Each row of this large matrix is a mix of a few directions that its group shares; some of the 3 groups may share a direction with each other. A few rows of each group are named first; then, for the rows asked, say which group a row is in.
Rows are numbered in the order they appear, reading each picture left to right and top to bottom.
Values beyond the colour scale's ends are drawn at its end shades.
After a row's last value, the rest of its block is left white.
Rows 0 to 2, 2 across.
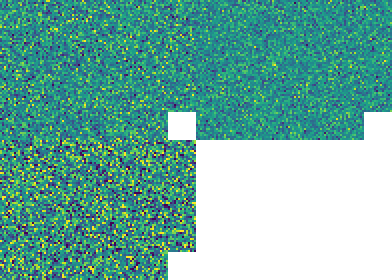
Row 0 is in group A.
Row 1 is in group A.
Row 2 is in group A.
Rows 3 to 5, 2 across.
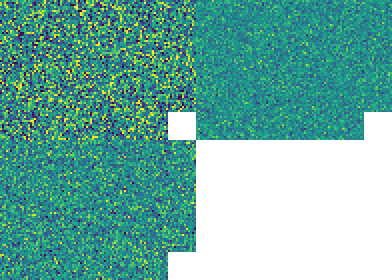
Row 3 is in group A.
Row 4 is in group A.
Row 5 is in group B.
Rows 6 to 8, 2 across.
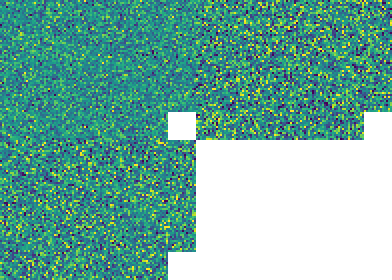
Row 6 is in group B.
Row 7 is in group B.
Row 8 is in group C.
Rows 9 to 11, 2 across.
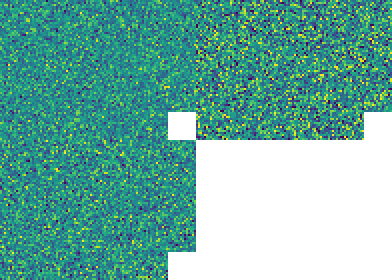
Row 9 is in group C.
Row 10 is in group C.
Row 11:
C
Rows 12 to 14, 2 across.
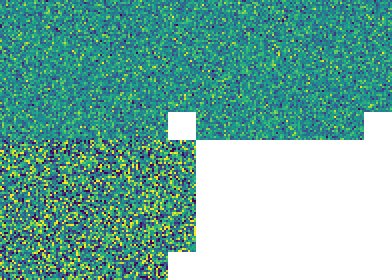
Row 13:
A
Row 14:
C
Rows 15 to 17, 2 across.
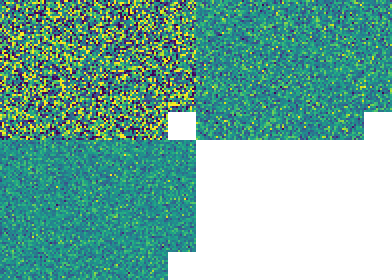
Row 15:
B
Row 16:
C
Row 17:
A
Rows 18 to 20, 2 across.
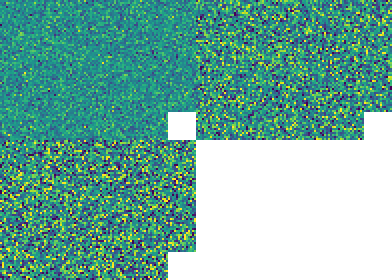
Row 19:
A
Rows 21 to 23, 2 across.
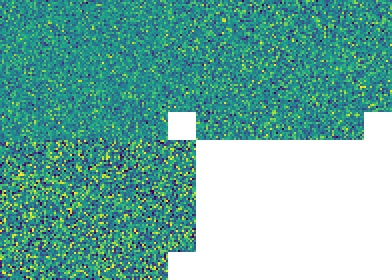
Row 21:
B
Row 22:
C
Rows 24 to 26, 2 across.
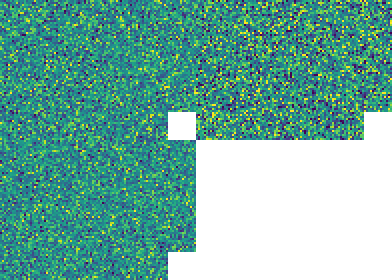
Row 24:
C
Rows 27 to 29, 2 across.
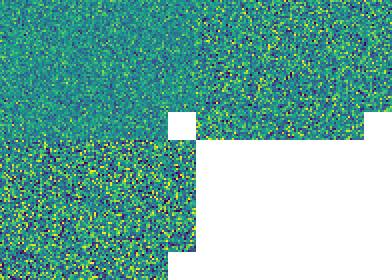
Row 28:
B
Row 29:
B
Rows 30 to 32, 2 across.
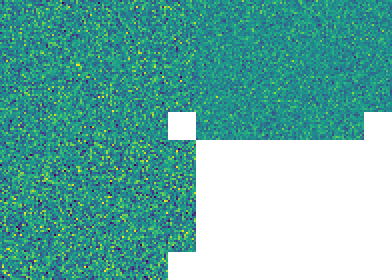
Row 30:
A
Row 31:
C
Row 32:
C
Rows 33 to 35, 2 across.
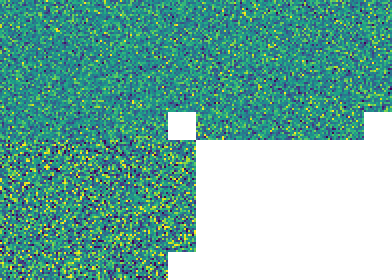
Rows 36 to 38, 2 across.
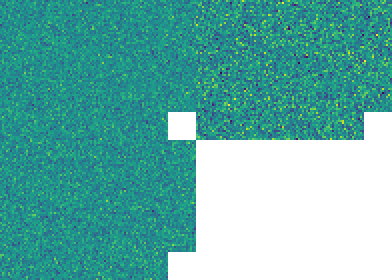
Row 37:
B
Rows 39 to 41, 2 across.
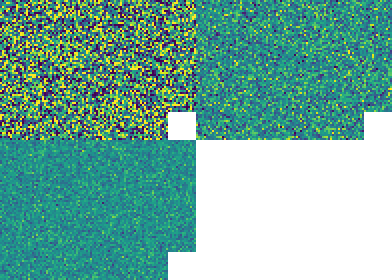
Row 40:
B
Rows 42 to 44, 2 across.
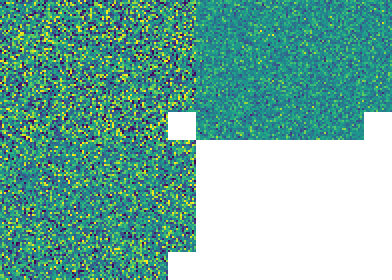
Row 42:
C
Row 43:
A
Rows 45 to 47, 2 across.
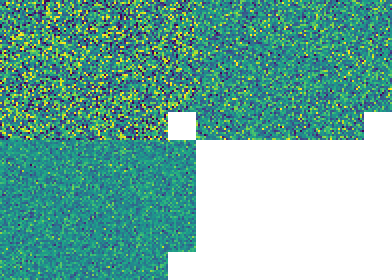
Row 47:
B
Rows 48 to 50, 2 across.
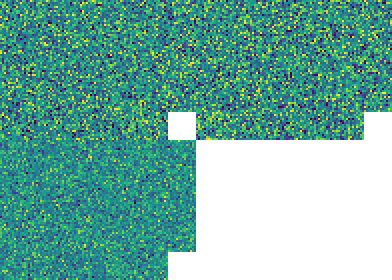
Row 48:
B
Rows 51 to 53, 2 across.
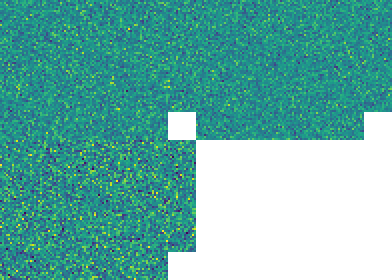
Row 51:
A
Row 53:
B
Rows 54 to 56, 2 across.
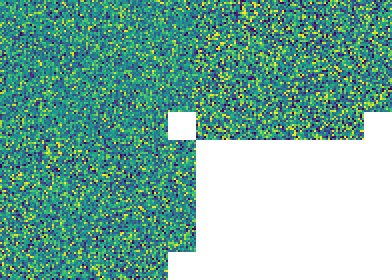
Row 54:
B
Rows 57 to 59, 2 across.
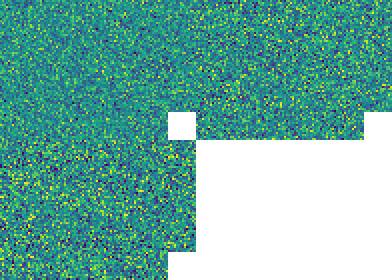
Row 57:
A
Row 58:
C
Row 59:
A
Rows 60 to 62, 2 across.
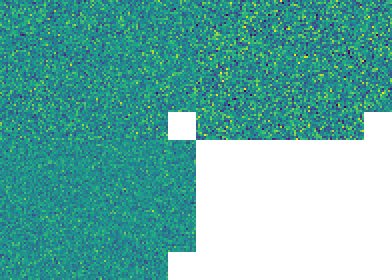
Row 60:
C
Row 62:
B
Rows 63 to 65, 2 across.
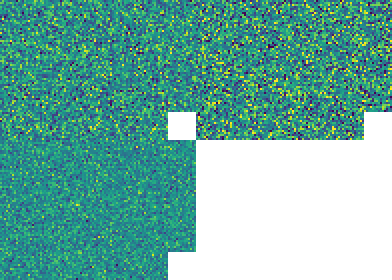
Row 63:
A
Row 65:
A
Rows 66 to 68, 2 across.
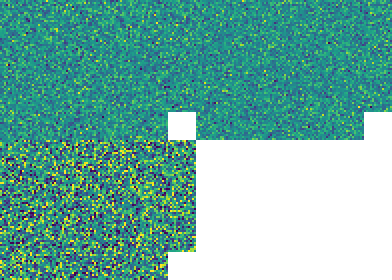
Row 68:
B
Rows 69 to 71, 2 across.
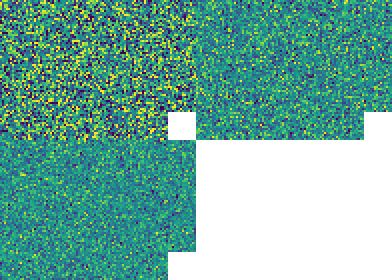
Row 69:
A
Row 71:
C
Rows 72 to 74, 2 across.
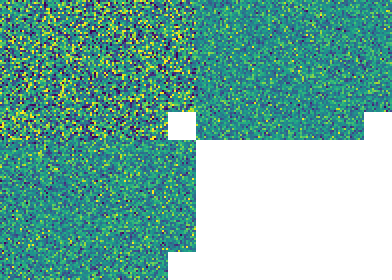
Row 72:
B
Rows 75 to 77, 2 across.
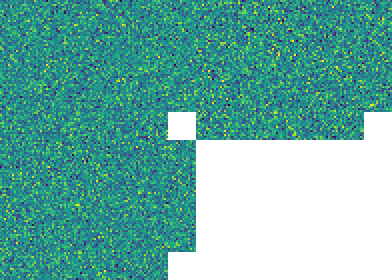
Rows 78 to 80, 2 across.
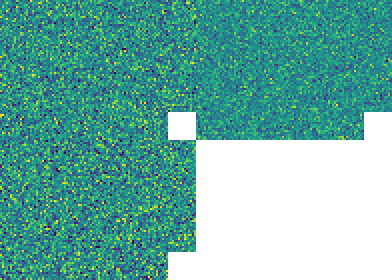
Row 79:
C
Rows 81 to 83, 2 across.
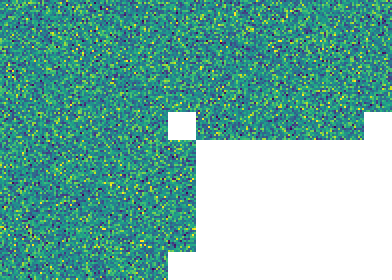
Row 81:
A
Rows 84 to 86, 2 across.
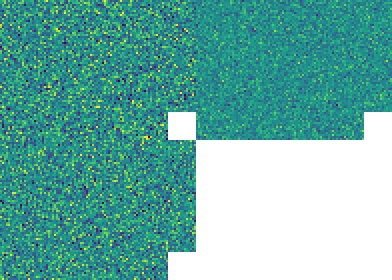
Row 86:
A
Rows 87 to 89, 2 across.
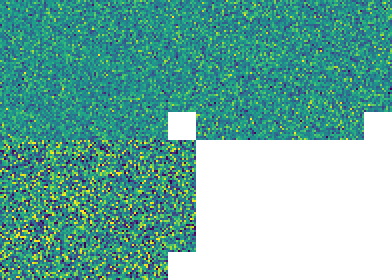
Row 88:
B
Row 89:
C
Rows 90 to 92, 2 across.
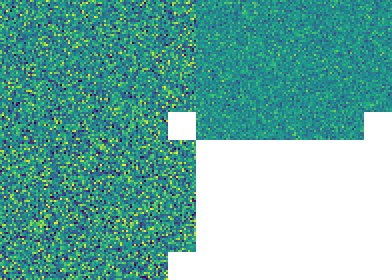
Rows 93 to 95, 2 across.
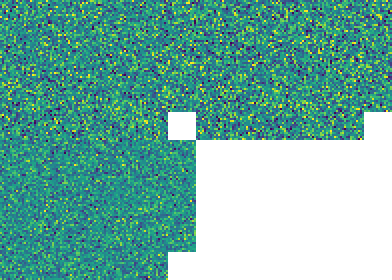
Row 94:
A
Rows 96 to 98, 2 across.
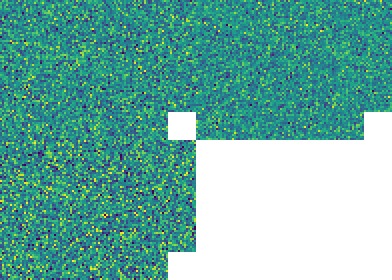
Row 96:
A
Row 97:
B
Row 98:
A
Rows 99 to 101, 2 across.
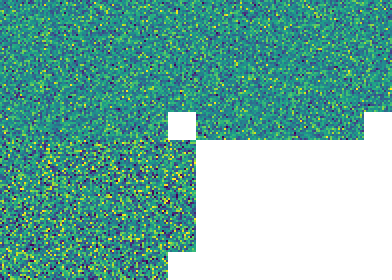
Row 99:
C
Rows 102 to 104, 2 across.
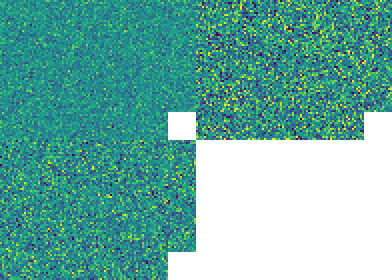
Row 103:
C
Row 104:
B
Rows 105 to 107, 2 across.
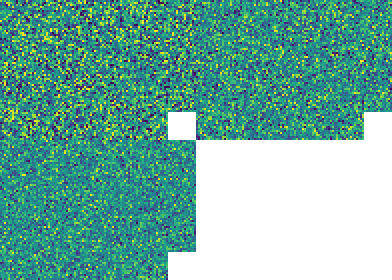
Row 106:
A
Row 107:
C
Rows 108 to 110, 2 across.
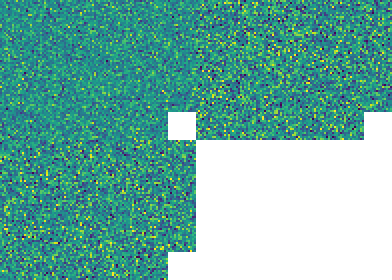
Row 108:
B
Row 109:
C
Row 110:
A
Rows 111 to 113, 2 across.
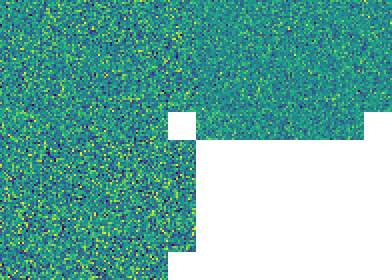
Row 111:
B
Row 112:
B
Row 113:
B
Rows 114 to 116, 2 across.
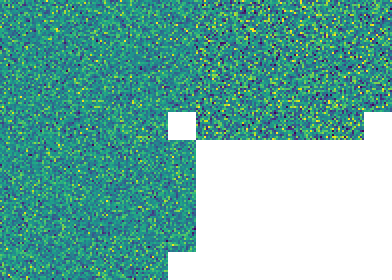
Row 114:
C
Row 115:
C
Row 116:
B
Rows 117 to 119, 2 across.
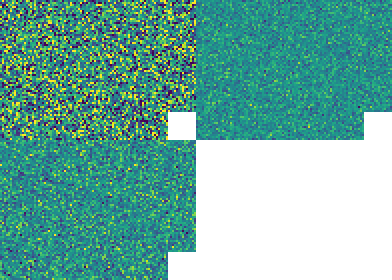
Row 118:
B
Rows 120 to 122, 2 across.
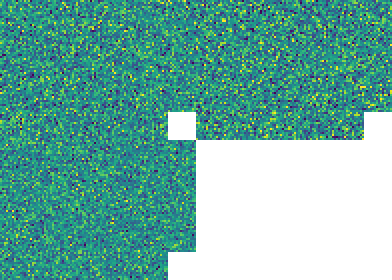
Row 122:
C
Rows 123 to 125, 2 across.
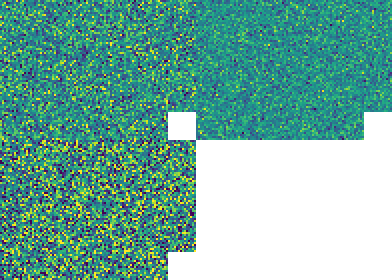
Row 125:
A
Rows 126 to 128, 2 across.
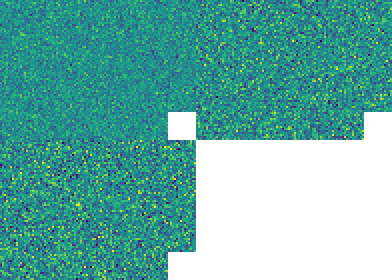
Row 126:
C
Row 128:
A
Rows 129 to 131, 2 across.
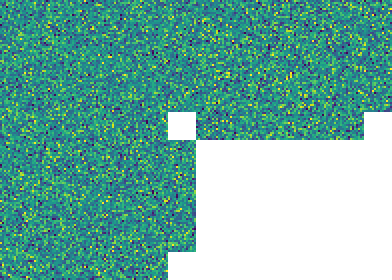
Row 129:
B
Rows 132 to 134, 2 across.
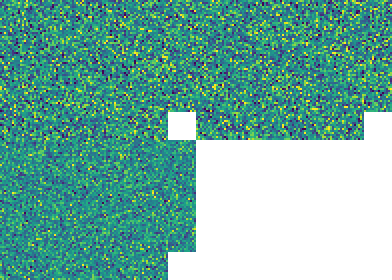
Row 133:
A
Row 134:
A
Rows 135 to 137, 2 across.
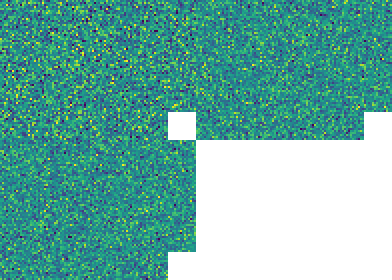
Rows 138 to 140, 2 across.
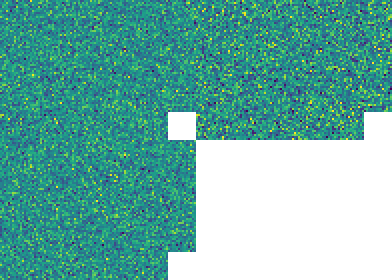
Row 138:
B
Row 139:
B
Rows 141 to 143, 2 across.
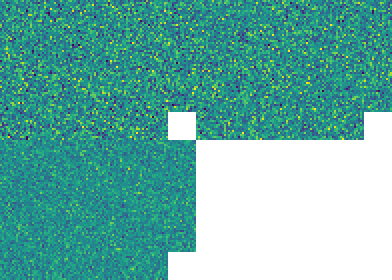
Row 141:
B
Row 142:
C
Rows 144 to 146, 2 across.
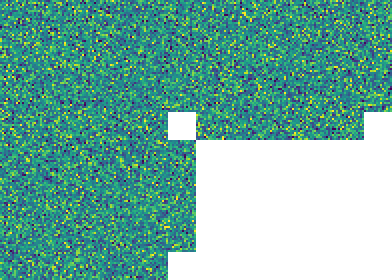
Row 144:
A
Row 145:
B
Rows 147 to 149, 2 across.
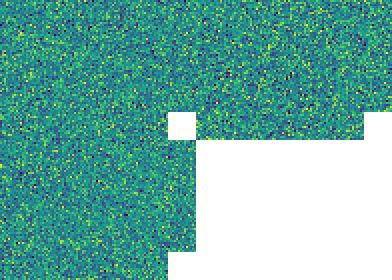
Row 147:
B
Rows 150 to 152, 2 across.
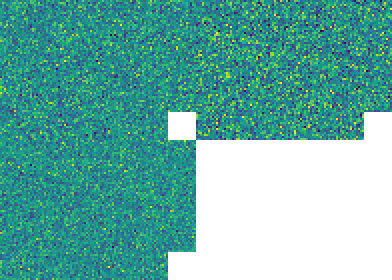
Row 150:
A
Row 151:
B
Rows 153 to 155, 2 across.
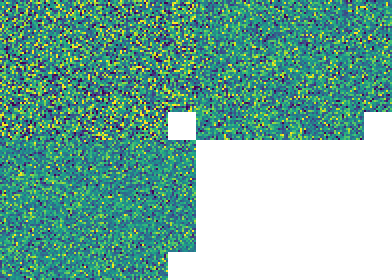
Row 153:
B
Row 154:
A
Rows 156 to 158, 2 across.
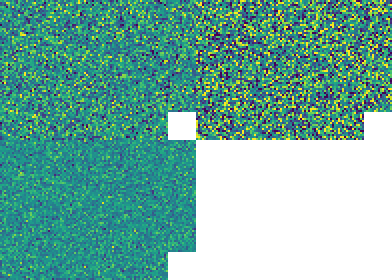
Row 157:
B
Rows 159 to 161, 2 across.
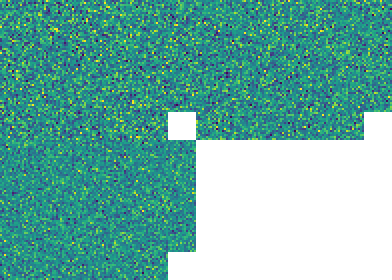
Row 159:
C
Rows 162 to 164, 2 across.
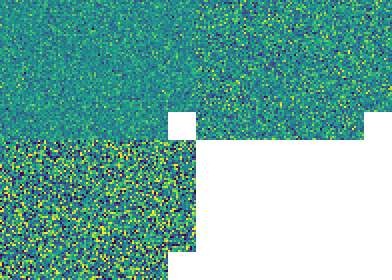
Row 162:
B
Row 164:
B
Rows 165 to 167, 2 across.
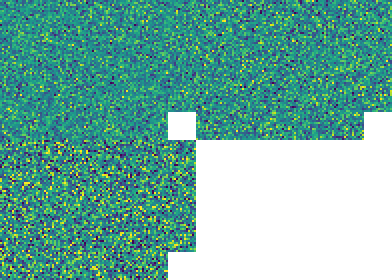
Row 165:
C
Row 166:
C
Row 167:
C
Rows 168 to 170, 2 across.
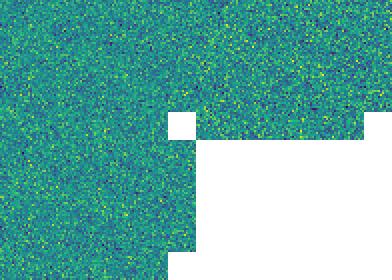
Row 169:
A
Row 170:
A
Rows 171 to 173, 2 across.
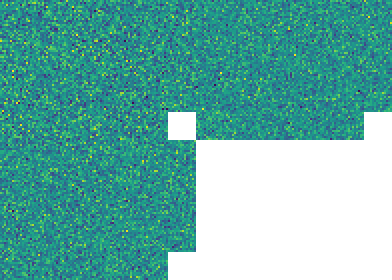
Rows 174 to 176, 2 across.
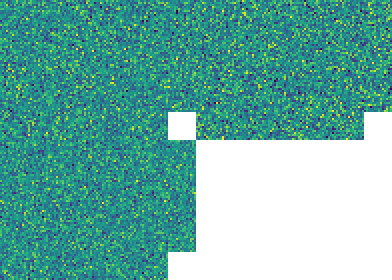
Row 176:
A
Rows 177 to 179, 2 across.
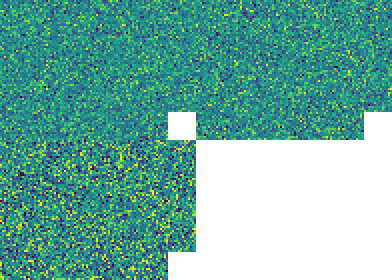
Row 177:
C
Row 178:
B
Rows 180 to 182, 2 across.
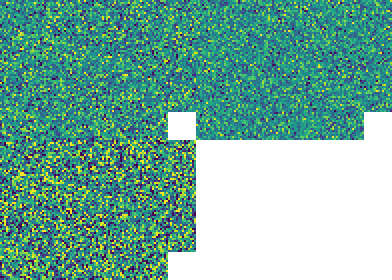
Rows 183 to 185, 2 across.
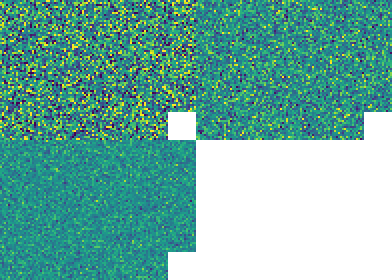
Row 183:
B
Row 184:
A
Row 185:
C
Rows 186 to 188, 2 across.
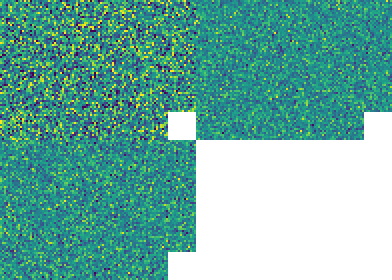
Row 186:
B
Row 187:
A
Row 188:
A
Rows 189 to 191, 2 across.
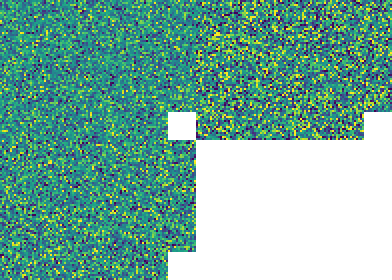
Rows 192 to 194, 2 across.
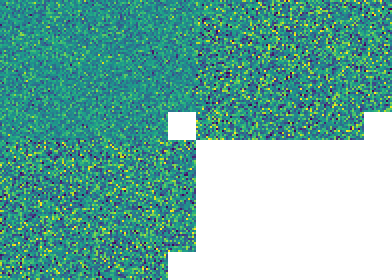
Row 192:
C
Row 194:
B
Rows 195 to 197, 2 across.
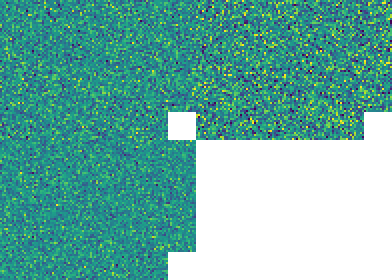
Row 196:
B
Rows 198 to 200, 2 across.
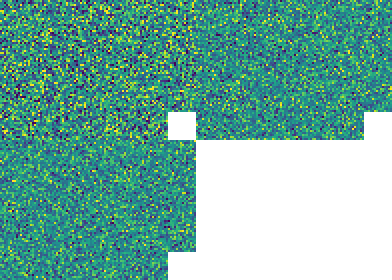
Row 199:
C
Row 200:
A
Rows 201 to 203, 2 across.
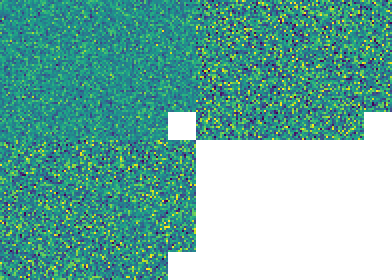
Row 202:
A
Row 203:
C
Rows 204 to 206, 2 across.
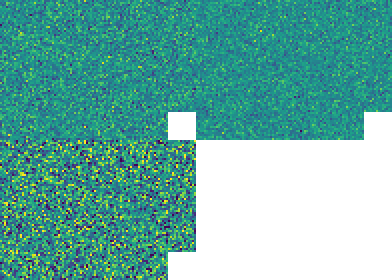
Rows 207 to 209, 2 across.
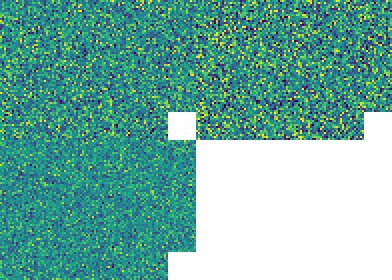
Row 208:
A
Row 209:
B
